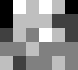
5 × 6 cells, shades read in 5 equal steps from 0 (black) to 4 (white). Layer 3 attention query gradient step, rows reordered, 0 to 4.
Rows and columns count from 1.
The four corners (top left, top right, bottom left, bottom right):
0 0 3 2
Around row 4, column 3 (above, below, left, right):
2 2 2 2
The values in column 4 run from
2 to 4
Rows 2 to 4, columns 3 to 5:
3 3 1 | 2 4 3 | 3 2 2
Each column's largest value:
3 4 3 4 3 2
